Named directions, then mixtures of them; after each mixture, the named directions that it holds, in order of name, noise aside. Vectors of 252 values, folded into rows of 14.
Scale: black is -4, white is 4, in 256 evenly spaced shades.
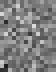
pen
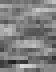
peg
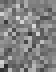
pen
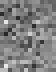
peg, pen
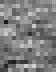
peg, pen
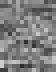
peg, pen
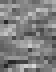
peg, pen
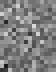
pen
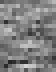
peg, pen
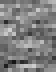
peg, pen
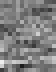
peg, pen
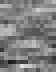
peg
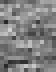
peg, pen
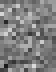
peg, pen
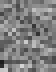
peg, pen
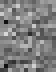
peg, pen
